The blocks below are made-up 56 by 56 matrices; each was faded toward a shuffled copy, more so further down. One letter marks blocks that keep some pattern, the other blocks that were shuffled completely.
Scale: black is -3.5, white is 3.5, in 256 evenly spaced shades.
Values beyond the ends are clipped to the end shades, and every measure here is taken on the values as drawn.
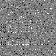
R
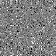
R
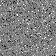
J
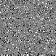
R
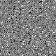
R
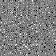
R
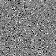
R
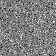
J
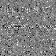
R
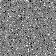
J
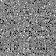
R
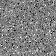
J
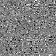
R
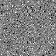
R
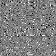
R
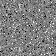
J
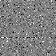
R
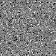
R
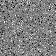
J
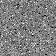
J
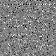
R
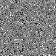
R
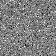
J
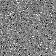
J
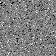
J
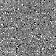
R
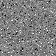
J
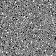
J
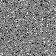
J
